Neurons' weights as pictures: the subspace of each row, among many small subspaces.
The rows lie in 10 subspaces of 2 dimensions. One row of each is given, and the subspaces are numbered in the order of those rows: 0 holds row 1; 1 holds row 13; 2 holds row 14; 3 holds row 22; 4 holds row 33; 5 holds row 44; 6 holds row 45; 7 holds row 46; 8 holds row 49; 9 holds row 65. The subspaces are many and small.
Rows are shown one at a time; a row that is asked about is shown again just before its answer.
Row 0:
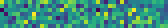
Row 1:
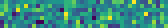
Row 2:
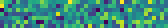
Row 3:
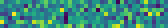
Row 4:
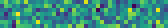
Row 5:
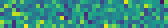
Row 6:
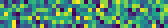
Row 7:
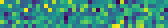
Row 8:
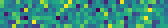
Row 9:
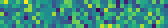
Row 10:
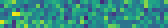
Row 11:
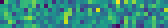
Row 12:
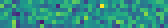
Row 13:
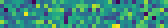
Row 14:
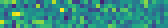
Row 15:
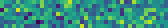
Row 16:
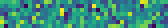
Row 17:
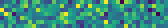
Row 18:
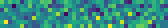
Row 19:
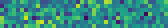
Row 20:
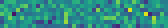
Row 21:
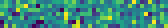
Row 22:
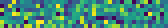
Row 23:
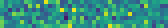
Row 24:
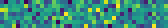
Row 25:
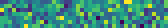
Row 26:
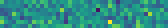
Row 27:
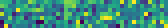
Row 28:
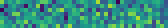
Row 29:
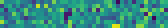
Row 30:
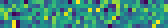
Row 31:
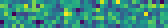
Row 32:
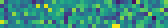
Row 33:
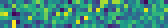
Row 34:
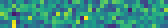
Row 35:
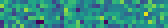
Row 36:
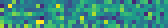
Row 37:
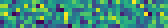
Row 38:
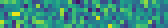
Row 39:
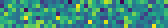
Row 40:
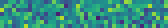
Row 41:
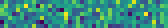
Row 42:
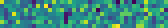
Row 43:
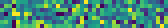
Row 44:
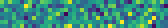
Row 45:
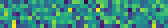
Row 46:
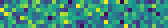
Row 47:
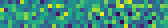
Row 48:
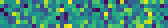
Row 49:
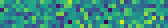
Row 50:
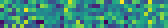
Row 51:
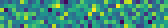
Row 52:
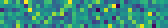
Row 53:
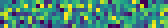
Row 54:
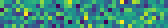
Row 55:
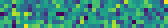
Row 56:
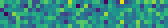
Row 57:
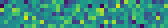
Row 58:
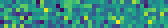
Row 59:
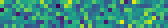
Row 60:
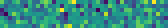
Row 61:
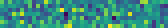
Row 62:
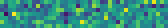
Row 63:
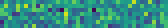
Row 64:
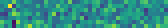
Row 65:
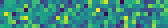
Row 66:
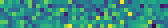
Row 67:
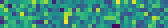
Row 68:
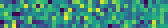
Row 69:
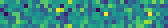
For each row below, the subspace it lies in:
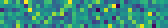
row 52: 4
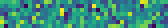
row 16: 8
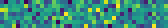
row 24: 4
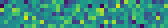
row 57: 6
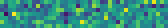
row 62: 7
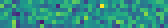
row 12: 6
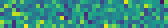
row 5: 2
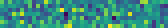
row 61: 5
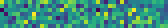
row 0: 0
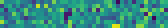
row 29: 1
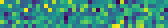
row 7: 1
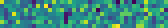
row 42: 1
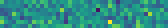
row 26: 9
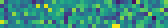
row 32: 1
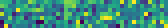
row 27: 0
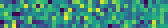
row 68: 2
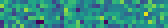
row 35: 7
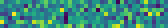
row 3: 9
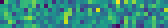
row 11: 1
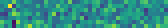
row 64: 4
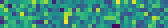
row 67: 1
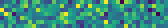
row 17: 7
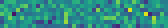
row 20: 9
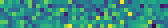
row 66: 5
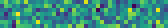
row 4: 6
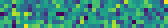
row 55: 4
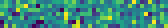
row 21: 0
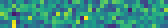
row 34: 4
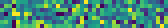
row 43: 6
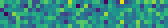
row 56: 7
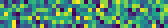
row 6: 6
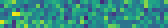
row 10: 2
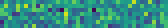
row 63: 0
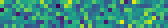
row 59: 8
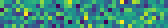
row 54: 8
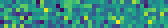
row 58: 8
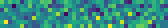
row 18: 5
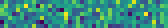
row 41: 0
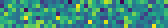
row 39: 9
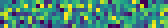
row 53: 8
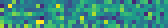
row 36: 3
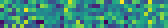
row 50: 7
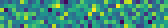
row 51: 5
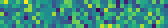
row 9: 6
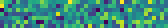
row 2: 3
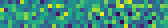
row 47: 5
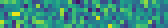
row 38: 2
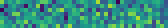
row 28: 0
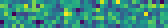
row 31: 7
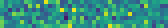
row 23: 5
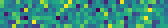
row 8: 9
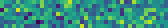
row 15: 8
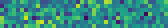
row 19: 9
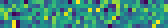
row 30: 4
